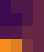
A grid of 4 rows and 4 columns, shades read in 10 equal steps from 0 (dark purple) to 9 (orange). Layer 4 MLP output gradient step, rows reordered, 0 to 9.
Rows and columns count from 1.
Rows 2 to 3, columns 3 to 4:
1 2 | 2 2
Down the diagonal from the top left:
0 0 2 2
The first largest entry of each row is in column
4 4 3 1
